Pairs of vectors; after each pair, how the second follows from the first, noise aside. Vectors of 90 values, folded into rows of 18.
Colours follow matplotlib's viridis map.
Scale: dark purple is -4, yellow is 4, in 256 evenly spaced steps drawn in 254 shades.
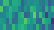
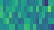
shuffled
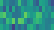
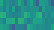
shrunk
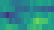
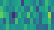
shuffled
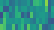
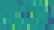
partly zeroed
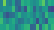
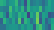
shuffled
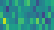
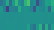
partly zeroed
